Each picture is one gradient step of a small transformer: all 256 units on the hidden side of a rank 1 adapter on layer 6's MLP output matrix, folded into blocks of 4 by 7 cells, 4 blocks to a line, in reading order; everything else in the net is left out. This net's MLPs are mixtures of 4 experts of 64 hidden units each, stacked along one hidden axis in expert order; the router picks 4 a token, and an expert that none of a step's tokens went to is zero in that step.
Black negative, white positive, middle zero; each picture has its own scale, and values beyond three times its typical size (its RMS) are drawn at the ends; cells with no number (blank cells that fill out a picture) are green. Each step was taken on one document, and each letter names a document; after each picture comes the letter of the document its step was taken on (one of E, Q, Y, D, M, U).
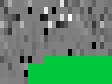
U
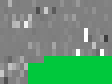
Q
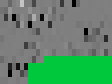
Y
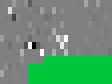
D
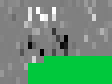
D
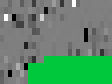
Y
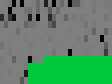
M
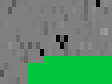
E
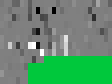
D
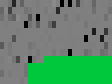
M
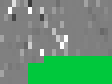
D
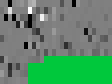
Y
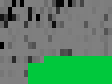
M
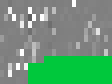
Y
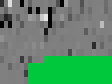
U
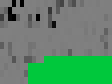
M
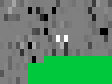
D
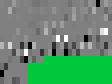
E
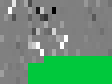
D
